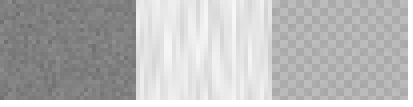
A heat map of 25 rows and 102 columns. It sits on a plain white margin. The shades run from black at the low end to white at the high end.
It is made of 1 by 3 panels. Panel 1,1: middling, fine-grained, faint in contrast. Panel 1,2: very high, streaked downward, faint in contrast. Panel 1,3: high, checkered, faint in contrast.
